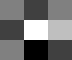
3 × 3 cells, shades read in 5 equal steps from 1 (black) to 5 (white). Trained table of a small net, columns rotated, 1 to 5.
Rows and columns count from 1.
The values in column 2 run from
1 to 5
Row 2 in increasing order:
2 4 5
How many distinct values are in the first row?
2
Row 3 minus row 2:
1 -4 -2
